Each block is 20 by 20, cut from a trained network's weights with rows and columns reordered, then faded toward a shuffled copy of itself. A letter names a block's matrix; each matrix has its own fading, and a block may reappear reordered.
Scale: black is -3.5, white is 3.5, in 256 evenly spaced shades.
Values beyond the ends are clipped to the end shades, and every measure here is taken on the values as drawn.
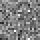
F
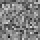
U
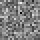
U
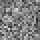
U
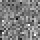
F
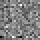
F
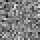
F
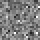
F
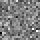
F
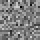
U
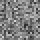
U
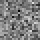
F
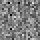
F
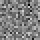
F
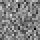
U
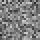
U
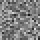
U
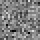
F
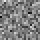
U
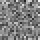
F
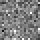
F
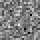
F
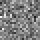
F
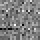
F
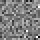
U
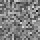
U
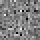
F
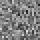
F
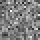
F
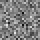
F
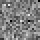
F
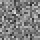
U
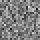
U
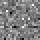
F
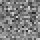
U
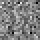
F
